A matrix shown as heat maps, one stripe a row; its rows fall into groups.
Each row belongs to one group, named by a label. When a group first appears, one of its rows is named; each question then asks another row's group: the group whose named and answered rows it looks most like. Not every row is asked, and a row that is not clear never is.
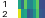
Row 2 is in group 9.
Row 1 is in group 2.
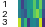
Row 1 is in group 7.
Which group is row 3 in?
9
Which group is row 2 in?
7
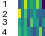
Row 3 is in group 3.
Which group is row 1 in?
2
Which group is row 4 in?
9
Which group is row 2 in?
9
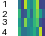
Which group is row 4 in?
7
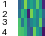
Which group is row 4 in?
9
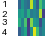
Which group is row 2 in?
7
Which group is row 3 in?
3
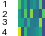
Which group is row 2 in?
3
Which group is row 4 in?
9
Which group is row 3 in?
7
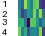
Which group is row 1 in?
2
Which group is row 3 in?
3
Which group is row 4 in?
9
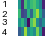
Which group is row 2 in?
7
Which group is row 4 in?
2
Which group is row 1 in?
2
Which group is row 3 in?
3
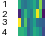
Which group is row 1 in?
7
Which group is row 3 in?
9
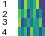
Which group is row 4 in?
3
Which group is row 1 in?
2
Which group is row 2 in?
9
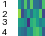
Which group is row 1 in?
3
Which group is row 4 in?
7
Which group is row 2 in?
7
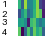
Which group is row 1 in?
2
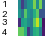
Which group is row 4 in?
9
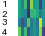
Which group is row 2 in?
3
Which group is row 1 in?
3
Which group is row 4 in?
9
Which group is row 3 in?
7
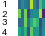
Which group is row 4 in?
3
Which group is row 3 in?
2
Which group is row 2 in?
9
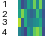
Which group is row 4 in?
7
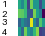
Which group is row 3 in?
3
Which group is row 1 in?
3
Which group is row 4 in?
2
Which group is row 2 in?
9
